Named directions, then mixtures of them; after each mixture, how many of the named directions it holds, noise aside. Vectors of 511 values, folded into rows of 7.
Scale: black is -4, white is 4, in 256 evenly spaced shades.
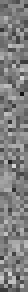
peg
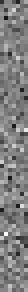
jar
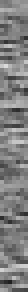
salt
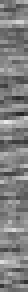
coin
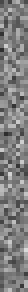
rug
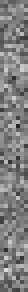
three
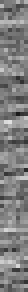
one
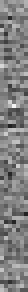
three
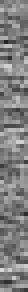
one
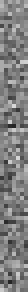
three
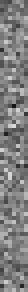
two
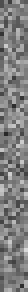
one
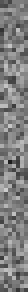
three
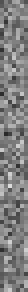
one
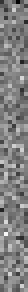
two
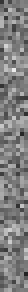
three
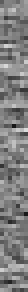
two
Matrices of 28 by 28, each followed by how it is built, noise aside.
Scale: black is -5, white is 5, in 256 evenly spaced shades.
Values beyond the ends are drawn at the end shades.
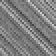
Toeplitz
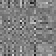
low rank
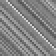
Toeplitz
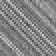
Toeplitz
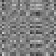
low rank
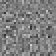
low rank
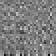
low rank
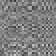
low rank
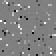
sparse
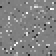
sparse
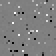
sparse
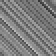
Toeplitz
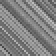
Toeplitz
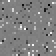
sparse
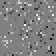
sparse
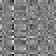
low rank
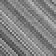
Toeplitz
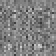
low rank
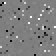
sparse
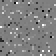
sparse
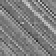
Toeplitz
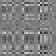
low rank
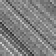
Toeplitz
